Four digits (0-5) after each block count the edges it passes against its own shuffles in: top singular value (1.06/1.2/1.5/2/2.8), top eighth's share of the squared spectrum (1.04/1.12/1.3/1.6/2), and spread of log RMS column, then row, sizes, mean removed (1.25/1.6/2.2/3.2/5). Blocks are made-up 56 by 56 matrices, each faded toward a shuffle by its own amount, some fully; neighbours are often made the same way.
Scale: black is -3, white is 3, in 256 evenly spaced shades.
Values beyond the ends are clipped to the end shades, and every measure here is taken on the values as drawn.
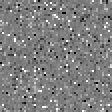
1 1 0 0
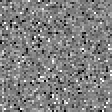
1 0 0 0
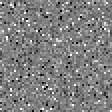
0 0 0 1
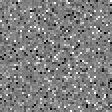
0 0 0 0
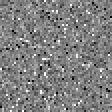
0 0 0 0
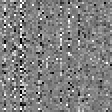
3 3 3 0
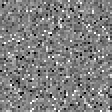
0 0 0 0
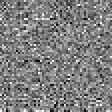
3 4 2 2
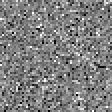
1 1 0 0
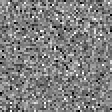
0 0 0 0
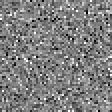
1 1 0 1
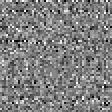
3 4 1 3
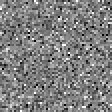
0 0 0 1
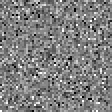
1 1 0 0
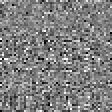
3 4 2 3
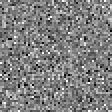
2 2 0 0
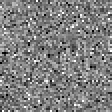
2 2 1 1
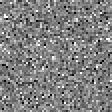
2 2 0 0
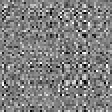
4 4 3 3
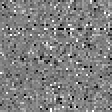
2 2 1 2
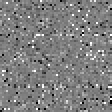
1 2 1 1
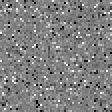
0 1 0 0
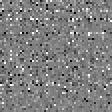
1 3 2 2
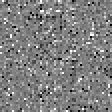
2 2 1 0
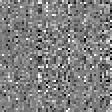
4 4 3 2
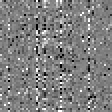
4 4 3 1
